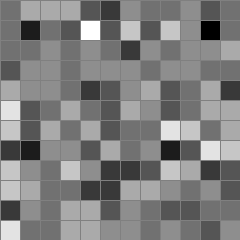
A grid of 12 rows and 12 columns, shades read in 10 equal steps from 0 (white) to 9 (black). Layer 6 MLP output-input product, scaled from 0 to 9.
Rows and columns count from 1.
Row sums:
56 58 55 54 57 50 46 58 55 54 59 49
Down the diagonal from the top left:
5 8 4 5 7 6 5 4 2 5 5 4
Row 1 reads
5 3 3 3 6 7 4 5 5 4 6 5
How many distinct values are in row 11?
5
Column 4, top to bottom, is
3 6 5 5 5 3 5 4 2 5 3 3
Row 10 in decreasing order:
7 7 6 5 5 5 4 4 3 3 3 2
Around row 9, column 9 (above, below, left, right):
8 4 6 3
